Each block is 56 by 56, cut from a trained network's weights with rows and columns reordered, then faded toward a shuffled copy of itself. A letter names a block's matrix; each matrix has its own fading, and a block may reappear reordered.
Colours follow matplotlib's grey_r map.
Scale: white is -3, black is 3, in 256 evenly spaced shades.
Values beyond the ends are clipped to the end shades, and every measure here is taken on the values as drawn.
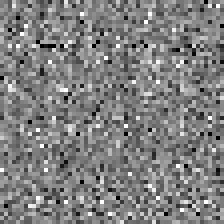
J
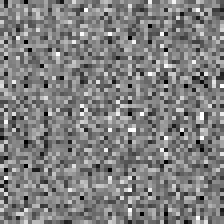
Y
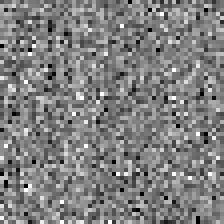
J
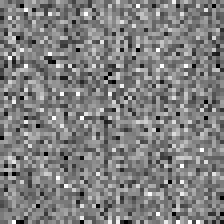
J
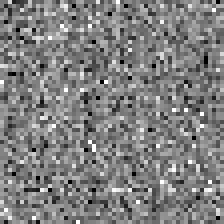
J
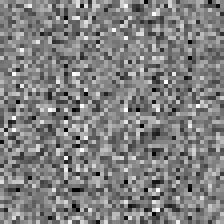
Y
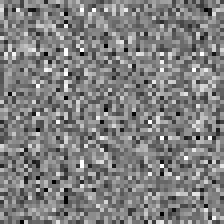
Y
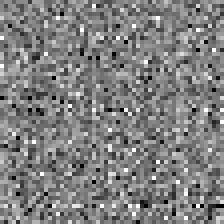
J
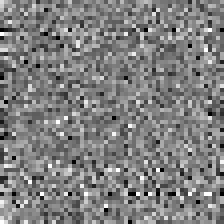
Y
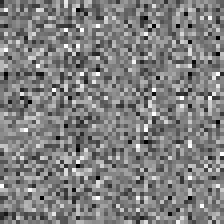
Y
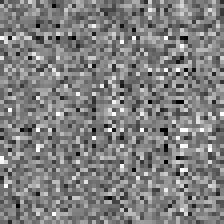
Y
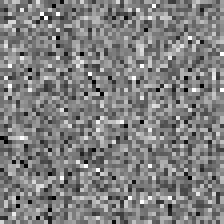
J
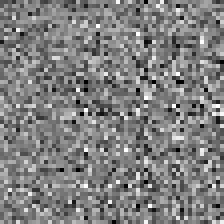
Y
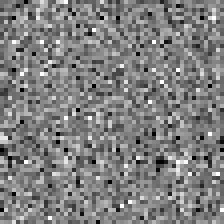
J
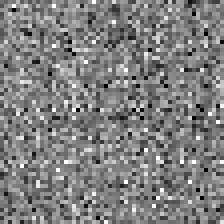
J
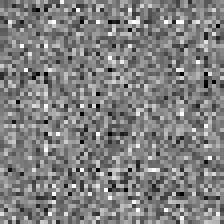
Y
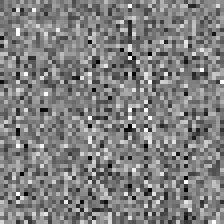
Y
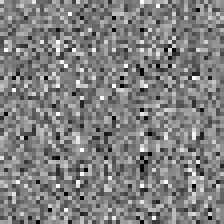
Y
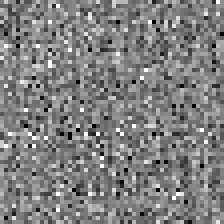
J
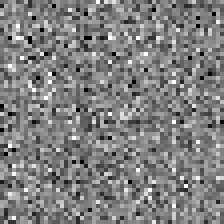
J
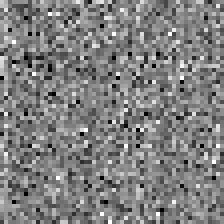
J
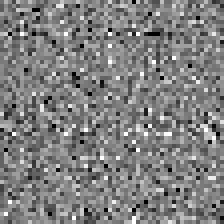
J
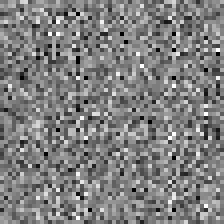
Y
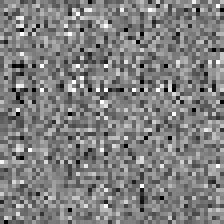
Y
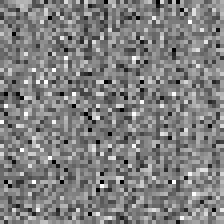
J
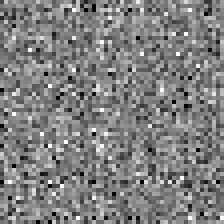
J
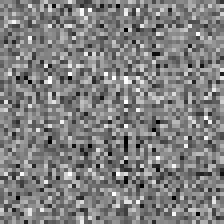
Y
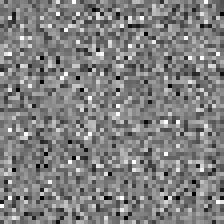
J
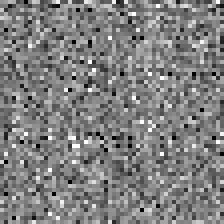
J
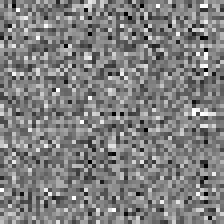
Y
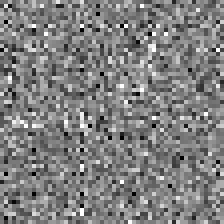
Y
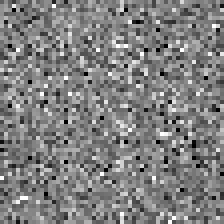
J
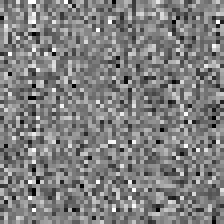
Y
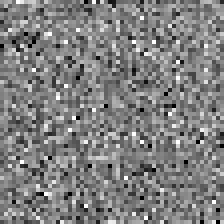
J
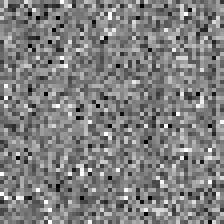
J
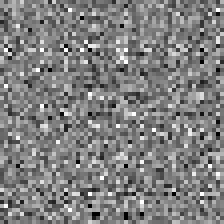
Y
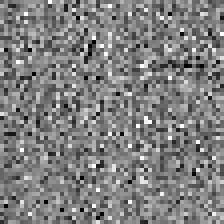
J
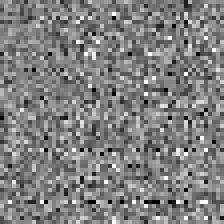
Y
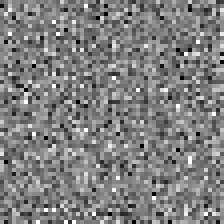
J
